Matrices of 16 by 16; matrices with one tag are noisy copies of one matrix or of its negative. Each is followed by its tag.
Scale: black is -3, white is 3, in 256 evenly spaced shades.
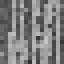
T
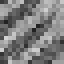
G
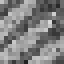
G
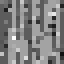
T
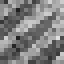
G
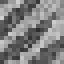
G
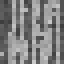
T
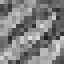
G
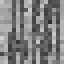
T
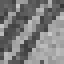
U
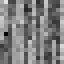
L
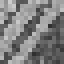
U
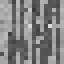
T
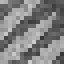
G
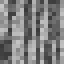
L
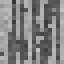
T
